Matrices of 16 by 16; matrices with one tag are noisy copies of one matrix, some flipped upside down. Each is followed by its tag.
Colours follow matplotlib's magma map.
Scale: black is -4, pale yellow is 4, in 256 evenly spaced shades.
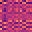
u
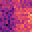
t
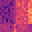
t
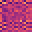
u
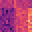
t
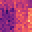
t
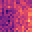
t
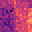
t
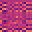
u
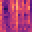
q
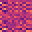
u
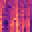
q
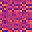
u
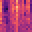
q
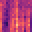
q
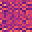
u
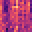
q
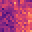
t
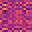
u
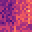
t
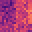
t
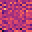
u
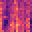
q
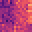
t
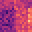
t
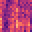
q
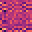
u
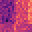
t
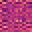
u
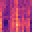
q
